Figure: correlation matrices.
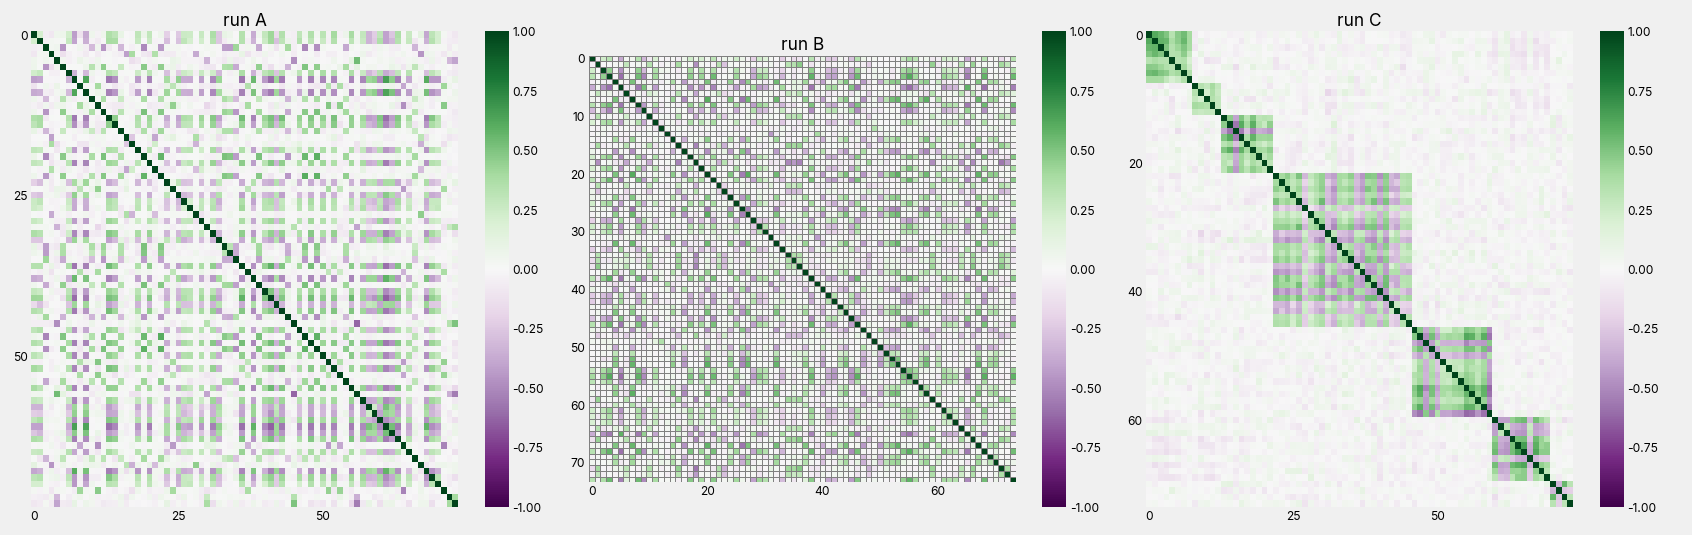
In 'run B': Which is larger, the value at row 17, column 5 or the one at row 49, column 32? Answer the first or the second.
the second
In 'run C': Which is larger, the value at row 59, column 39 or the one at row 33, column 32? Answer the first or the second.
the first
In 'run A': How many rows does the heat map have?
74
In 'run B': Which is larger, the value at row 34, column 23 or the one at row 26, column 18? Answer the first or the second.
the second
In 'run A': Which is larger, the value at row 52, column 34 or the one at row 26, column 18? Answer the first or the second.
the second
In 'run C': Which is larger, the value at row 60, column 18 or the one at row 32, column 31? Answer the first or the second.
the second
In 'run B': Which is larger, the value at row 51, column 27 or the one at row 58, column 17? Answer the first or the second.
the first
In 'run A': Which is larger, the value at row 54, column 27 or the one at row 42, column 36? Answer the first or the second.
the first
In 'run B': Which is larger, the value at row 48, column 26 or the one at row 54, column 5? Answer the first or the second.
the first
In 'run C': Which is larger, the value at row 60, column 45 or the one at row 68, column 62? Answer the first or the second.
the first
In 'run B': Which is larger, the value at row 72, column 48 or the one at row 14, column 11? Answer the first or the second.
the second
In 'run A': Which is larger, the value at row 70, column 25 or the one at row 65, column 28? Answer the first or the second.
the second
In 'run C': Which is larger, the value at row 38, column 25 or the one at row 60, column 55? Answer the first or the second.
the first
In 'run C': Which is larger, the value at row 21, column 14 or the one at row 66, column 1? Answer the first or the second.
the first
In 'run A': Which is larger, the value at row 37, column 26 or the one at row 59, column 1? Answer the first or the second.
the first
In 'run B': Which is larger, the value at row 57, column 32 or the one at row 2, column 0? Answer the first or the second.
the first
